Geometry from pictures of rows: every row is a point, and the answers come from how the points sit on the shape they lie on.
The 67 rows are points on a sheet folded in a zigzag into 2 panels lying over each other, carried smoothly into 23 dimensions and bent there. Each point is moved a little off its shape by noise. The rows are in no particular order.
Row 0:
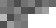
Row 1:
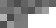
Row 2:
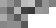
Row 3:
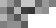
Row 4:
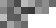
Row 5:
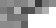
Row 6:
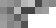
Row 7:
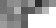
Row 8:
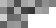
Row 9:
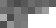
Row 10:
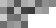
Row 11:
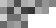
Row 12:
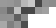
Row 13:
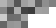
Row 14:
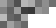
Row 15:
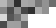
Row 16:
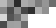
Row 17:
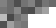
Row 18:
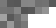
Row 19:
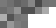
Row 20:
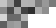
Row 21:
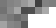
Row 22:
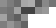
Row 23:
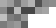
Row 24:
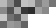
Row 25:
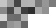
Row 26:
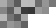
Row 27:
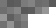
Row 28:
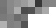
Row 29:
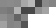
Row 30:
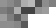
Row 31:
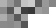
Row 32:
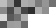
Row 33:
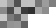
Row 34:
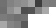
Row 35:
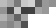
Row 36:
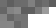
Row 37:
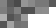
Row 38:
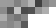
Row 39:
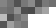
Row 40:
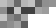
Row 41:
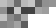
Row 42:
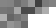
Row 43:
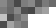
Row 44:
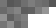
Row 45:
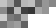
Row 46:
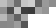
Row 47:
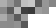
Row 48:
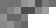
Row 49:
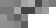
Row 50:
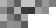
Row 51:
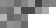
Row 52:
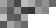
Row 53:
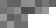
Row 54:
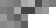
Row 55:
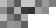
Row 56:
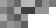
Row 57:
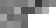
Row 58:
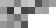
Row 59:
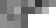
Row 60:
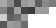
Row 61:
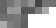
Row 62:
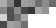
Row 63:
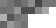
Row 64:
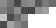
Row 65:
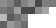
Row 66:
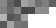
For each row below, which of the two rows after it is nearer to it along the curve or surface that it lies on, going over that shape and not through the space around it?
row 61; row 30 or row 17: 30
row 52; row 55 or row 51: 55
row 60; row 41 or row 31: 41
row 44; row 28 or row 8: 28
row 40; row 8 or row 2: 8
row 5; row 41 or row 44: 41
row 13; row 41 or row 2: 41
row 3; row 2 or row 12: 2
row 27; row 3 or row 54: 54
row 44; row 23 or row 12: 12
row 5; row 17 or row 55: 17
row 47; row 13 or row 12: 12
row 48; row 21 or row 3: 21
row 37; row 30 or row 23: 30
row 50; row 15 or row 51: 15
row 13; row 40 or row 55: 40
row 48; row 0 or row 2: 2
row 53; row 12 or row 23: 12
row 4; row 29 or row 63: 29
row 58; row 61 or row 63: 63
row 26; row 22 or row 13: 22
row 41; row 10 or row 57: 10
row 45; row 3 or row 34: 3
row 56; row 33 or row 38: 33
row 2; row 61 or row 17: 61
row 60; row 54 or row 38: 38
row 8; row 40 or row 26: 40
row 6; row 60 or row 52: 52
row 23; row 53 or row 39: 39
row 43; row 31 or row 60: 60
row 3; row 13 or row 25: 25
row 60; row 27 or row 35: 35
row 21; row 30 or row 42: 30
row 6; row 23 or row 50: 50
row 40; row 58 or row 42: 58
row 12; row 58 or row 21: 21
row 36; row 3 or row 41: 3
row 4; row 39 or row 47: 47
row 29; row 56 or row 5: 56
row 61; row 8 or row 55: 55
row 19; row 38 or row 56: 38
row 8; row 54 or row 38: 38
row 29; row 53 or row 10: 53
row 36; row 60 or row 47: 47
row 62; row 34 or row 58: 58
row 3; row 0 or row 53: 53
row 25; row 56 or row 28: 56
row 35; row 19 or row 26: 26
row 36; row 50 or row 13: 50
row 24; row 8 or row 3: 3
